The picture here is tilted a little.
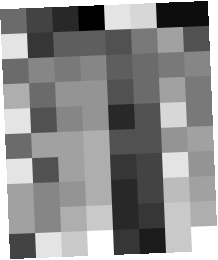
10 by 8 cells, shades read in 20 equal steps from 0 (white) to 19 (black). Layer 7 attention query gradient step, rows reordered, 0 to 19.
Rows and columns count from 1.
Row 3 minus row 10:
-3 7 6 9 -3 -6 6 9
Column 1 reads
11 2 11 6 2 11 2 7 7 14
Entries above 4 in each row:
6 7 8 8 6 8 6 8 6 3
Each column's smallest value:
2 2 4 0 2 3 2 0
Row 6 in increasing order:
6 7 7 7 8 11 13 13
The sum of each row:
101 84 81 74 74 72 67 72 67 56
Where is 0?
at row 10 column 4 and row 10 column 8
